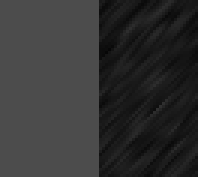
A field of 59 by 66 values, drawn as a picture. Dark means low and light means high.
The table splits into one row of 2 panels. Panel 1,1: low, flat. Panel 1,2: very low, slanting up to the right, faint in contrast.
